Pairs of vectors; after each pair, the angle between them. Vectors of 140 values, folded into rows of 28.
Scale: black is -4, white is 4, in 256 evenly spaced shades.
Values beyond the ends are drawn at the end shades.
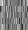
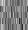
nearly parallel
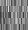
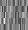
partly opposed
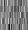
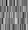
orthogonal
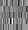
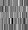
nearly opposite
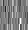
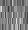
partly aligned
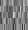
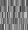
partly opposed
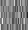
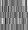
orthogonal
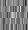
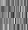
partly opposed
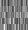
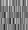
nearly opposite
